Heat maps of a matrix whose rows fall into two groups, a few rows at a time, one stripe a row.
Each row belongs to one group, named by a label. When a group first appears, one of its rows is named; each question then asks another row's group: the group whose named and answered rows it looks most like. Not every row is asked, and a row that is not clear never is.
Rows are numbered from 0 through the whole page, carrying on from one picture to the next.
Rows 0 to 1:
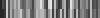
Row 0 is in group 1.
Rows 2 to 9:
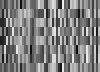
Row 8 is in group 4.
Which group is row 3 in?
4
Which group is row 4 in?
1
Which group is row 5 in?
4
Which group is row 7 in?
4
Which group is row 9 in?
1
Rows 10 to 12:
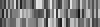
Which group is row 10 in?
1
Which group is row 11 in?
4
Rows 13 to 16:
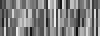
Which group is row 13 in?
1
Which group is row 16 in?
4
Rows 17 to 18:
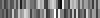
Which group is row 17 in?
1
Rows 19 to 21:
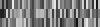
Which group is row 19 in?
4
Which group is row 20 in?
1
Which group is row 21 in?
4
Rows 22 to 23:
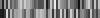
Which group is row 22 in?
4
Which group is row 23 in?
1
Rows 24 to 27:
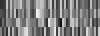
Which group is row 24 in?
1
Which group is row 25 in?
1
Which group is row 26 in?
1
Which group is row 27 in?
4
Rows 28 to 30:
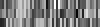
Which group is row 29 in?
4
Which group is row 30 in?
1
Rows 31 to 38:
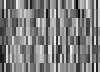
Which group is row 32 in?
4
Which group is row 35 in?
4
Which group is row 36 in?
1
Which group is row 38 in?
4
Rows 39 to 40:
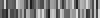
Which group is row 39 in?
4
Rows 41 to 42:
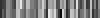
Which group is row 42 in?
1
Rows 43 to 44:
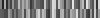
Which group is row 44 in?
1
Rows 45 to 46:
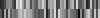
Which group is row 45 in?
1
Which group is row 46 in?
4
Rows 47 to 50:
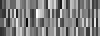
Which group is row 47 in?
1
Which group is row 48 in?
1
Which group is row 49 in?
4
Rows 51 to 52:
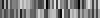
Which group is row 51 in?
4
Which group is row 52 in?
1
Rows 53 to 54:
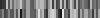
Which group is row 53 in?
1
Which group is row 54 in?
1
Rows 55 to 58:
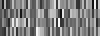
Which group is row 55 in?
4
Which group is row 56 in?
1
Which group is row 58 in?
1
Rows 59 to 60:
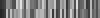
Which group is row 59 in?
1
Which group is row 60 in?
1
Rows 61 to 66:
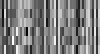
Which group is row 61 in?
4
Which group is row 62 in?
4
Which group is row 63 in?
4
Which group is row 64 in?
4
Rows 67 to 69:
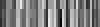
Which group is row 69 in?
1
